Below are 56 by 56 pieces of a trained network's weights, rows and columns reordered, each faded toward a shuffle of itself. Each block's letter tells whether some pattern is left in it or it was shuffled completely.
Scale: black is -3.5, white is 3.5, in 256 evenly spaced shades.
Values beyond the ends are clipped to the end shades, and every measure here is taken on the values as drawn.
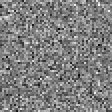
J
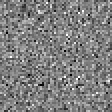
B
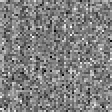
B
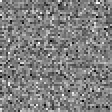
B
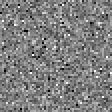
J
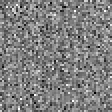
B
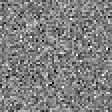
J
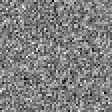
J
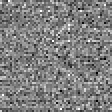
B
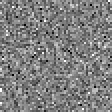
J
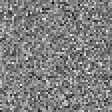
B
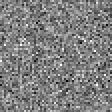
J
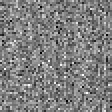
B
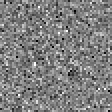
J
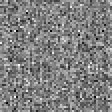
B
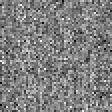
B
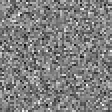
J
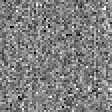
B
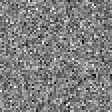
J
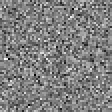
J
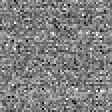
B
